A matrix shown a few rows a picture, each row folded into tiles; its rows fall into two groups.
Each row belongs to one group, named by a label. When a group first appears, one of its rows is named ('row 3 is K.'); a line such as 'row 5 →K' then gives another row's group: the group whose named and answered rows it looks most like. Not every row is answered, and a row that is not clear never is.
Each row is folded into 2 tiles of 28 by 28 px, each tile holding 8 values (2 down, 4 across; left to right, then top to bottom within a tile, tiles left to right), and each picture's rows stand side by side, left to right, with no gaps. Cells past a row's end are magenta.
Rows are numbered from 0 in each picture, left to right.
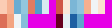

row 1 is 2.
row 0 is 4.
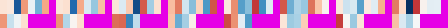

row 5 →2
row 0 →4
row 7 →4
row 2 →2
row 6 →2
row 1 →4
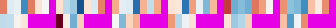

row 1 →2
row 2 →2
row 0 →2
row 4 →2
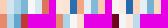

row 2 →4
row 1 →4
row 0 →2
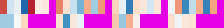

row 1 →2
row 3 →4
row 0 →2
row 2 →4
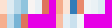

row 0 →2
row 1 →4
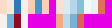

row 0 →4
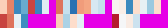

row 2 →4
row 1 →4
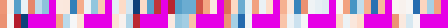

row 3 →2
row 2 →2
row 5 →4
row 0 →4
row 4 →2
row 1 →4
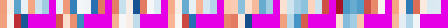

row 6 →2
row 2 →2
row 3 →4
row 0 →4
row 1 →4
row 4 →4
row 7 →4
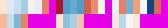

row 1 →2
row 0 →2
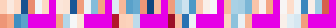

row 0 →2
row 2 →4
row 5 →2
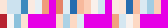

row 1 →4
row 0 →2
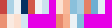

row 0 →2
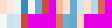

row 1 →2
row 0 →2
